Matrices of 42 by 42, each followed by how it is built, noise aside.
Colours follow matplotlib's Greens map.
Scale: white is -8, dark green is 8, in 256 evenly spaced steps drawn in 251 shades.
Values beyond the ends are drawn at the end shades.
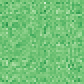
low rank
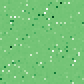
sparse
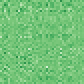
low rank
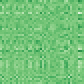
low rank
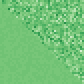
upper triangular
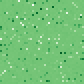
sparse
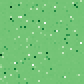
sparse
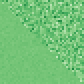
upper triangular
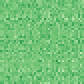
low rank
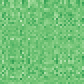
low rank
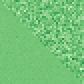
upper triangular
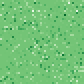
sparse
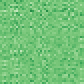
low rank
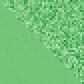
upper triangular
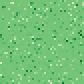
sparse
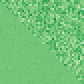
upper triangular
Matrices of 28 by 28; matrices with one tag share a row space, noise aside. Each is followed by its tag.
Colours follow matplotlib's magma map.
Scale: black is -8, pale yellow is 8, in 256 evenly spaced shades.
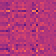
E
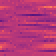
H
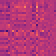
E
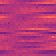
H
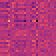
E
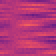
H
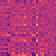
E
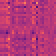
E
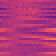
H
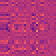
E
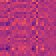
E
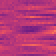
H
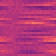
H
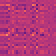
E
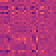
E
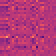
E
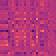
E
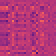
E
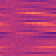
H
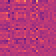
E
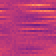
H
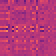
E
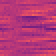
H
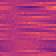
H
